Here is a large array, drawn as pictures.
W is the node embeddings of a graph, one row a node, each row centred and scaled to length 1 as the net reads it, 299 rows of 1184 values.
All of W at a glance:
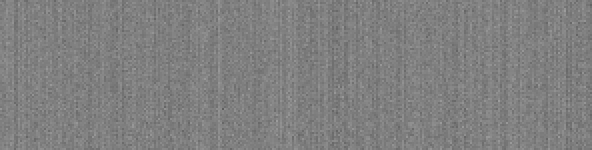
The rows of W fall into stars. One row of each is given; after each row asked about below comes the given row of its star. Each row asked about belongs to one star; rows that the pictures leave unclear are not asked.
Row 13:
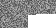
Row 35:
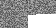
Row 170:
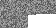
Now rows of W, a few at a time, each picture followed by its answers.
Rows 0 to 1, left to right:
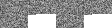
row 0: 13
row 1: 13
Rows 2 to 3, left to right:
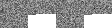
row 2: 35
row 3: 35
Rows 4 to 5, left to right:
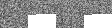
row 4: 170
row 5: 170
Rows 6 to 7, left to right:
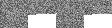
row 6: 35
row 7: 13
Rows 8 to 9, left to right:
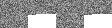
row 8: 35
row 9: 170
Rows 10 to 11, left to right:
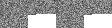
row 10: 35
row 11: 35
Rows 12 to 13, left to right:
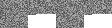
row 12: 35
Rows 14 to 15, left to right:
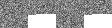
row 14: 170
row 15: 170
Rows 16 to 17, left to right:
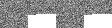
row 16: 35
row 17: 13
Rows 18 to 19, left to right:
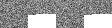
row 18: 13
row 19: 170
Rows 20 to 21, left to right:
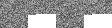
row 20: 13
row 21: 13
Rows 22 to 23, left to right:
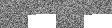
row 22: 13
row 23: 13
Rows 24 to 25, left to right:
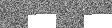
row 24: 170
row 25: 170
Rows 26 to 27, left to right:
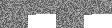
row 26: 13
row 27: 35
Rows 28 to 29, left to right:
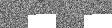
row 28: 170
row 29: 170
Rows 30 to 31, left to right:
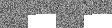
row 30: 35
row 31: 13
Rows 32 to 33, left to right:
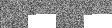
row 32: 13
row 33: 13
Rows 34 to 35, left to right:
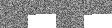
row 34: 13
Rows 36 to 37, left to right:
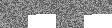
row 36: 170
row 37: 35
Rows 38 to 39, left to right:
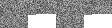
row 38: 35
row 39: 13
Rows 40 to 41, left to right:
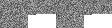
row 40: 35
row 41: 35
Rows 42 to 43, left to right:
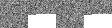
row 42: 13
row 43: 35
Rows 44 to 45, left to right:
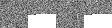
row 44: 13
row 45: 13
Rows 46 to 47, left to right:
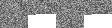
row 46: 170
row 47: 170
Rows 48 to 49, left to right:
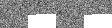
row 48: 35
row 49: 170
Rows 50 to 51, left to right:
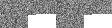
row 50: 170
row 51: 13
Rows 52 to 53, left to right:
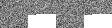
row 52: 13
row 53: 13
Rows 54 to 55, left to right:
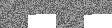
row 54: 13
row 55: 35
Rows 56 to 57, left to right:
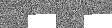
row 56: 13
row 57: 35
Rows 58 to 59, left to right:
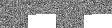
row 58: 13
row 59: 13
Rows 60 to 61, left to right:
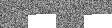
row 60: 170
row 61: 35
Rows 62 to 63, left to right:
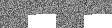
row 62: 13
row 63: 13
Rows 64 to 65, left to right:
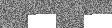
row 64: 170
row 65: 13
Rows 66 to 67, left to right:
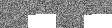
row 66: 35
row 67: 13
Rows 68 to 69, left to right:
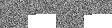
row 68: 35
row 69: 13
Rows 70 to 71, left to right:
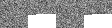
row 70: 35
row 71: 170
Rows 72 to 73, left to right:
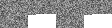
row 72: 170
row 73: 170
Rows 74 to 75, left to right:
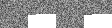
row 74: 13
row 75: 35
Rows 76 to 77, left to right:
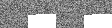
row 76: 35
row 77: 170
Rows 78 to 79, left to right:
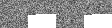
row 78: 13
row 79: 170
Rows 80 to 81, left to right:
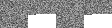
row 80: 13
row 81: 35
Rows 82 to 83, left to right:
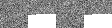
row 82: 13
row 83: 13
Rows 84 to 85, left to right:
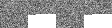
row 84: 13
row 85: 170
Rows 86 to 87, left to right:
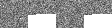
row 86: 35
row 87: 170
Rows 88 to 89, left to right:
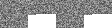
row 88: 170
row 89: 170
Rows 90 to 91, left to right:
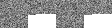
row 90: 13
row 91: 35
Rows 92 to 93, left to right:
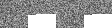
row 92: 35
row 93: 170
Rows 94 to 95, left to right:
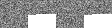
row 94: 170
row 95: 170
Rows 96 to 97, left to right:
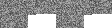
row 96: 13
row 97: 35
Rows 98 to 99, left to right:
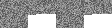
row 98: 13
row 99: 35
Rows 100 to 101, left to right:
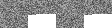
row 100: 170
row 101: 170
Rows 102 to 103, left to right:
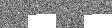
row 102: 35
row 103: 170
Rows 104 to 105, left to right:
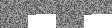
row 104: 13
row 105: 13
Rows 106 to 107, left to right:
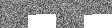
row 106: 13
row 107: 170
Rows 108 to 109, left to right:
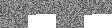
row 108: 170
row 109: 35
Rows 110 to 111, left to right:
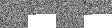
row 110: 13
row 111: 13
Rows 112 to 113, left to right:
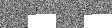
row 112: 35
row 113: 170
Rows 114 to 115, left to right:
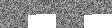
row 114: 170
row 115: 170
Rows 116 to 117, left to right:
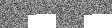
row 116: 35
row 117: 170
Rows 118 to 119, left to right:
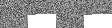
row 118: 35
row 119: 170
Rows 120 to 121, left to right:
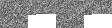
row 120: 170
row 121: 13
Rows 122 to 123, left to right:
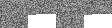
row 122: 13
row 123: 170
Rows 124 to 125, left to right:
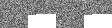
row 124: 35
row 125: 170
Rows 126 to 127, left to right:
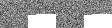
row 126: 35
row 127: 13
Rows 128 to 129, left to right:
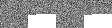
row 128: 13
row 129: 170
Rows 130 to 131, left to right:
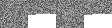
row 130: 13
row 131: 13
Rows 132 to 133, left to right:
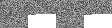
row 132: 35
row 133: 35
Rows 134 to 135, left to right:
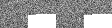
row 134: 13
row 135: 13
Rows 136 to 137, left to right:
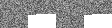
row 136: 35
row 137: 170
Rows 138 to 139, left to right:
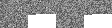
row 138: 13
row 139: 170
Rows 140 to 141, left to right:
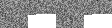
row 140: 35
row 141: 170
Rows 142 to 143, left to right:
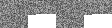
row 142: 13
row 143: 170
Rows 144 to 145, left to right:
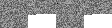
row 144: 170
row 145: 13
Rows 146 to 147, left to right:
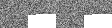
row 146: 13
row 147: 170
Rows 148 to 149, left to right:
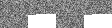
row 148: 35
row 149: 170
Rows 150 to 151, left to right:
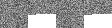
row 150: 13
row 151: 35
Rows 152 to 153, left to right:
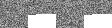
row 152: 35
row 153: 170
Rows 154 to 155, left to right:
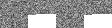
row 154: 13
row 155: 170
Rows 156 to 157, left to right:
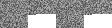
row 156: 13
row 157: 35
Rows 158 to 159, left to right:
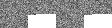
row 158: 13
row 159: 170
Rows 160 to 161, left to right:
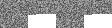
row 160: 170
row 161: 170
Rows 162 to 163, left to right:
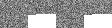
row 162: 35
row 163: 170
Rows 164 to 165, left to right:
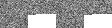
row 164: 13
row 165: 170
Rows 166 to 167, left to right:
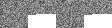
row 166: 35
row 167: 13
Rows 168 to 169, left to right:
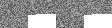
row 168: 35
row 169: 13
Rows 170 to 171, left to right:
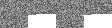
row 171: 35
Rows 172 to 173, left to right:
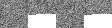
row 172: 35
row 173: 13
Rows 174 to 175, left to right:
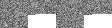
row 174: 35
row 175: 35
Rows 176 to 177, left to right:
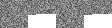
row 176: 13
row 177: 170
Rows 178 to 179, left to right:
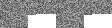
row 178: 35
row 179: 35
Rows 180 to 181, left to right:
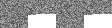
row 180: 13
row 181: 13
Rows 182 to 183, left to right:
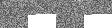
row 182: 35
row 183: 170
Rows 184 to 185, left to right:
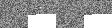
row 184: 35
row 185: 170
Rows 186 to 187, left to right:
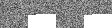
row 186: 35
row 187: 170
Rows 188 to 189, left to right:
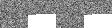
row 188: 170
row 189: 13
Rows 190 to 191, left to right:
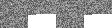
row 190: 13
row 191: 170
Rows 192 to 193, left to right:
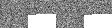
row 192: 35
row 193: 170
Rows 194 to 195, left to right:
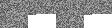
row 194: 35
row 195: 35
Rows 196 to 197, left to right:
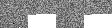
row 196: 13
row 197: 35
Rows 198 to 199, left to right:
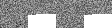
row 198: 13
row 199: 13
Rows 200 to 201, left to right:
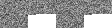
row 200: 170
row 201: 13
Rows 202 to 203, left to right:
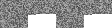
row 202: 170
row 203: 170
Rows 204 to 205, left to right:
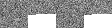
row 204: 35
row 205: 13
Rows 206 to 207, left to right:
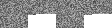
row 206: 13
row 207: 35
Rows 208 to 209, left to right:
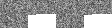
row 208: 170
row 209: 170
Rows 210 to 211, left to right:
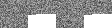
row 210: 13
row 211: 35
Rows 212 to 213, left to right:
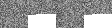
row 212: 35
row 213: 13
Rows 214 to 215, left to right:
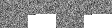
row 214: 35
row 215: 13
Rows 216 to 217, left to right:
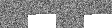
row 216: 170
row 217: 170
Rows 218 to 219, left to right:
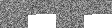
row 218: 170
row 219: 170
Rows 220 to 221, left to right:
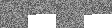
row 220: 13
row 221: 35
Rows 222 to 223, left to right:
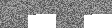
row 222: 13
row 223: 13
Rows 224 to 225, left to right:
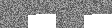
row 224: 35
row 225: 35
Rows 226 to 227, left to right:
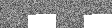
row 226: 13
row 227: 13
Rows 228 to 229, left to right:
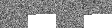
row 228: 170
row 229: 35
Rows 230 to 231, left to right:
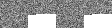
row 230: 13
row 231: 13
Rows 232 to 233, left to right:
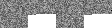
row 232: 170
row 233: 35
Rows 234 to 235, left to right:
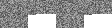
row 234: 13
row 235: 170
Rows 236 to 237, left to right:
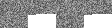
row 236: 35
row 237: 170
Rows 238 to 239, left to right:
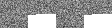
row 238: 35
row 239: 35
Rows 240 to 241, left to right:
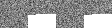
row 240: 35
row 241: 13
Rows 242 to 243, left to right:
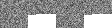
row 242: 170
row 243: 13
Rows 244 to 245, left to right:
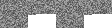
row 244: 170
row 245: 170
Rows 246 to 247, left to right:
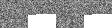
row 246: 170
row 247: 170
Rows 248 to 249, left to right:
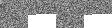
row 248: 170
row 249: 170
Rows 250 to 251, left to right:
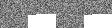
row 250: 35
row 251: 170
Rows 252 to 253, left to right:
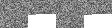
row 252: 170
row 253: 170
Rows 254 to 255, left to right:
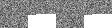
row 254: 35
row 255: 170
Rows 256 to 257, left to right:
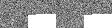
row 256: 170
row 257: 35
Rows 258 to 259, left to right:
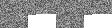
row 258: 13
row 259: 170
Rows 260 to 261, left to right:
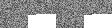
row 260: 35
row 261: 35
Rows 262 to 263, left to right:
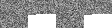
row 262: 170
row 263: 35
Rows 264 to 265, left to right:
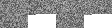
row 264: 13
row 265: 170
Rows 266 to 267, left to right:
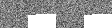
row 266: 35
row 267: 13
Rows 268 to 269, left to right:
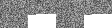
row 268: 35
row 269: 35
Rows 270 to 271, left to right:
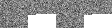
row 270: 35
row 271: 13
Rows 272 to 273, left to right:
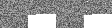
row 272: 13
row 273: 13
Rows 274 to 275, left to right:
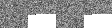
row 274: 13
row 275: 13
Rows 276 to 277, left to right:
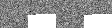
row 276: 13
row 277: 170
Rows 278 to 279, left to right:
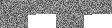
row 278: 13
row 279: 170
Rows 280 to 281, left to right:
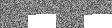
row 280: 35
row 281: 170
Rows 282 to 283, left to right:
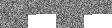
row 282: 170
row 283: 170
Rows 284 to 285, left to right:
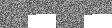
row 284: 35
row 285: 13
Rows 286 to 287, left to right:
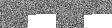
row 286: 170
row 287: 13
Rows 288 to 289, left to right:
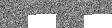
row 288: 170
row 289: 170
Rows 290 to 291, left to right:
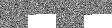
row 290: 35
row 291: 35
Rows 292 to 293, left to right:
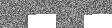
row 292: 13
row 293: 170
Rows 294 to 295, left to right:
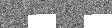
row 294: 170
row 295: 13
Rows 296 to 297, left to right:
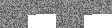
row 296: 170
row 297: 13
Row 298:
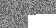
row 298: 170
